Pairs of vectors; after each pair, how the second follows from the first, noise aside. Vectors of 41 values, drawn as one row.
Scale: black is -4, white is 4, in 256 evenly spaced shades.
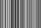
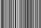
shuffled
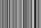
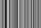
reversed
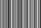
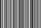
reversed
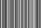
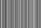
shrunk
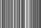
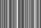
shuffled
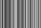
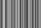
shuffled
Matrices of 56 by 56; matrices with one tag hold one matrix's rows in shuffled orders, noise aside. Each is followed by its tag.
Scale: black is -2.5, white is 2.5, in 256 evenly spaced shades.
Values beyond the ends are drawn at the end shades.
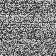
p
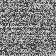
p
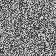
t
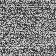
p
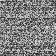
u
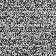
p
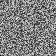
t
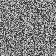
t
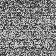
p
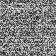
p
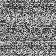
u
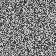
t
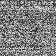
p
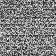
u
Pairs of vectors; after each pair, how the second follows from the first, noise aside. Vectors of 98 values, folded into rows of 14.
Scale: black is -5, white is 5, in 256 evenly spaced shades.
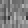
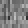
copied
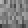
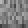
copied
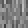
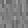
shrunk
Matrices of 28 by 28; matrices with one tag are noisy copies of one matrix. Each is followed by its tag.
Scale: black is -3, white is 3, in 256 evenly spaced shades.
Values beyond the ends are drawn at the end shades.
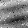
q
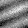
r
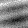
q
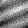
r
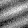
r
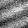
r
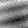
q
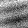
q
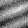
r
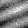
r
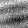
q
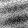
q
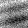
q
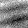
q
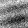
q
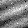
r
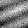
r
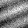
r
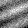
r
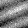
r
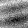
q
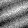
r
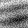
q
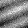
r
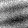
q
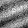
r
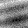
q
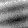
q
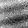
q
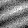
r
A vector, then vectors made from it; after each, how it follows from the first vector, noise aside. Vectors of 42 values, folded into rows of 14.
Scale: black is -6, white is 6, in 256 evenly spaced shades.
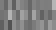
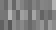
copied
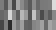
scaled up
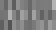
copied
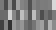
scaled up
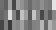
scaled up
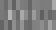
copied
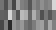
scaled up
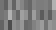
copied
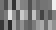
scaled up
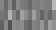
copied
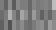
copied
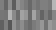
copied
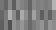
copied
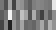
scaled up
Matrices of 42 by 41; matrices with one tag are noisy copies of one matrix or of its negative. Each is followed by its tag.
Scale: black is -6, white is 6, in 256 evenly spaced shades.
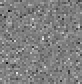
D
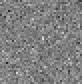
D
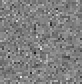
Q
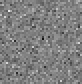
D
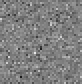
Q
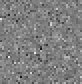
Q
